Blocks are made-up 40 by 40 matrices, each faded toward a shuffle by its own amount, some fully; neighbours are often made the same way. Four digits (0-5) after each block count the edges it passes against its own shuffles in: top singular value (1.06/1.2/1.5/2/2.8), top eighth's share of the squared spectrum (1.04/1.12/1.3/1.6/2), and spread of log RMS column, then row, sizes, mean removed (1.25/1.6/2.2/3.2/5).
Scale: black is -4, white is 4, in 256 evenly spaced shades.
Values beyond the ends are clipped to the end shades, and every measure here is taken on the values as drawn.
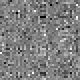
3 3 1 1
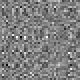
4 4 2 2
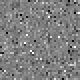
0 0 0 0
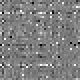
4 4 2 2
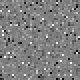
0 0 0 0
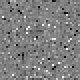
1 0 0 0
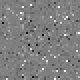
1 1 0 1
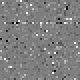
2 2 0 0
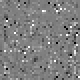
2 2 1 0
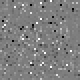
1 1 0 0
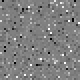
1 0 0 0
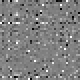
3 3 1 1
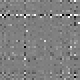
4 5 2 2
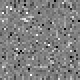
2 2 1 0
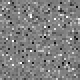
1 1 0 0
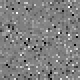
0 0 0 0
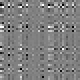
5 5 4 3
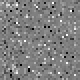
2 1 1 0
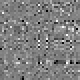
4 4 2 2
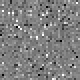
2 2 0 1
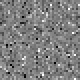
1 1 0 0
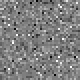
1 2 0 0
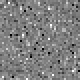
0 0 0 0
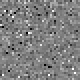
0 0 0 0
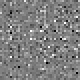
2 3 2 2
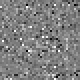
1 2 0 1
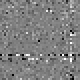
3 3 1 2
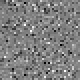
2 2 0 1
